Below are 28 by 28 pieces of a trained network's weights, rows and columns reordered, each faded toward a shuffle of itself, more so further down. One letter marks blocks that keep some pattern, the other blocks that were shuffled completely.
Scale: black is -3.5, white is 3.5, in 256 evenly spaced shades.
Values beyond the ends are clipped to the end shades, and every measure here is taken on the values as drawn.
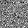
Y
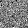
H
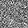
Y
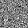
Y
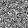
H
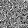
Y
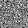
Y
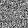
H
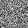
H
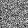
Y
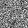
H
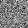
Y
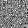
Y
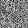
H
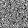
H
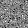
H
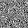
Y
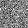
H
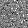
H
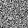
H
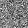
H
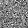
H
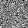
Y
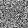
H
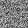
H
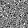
Y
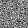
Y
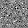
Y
